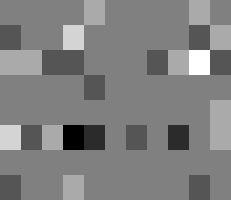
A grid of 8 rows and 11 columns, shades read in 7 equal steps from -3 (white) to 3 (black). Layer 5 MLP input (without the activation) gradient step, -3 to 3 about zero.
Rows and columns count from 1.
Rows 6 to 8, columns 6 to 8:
0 1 0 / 0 0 0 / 0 0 0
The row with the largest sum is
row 6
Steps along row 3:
same up same down same same up down down up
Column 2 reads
0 0 -1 0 0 1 0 0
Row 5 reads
0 0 0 0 0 0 0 0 0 0 -1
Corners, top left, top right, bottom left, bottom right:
0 0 1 0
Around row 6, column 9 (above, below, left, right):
0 0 0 0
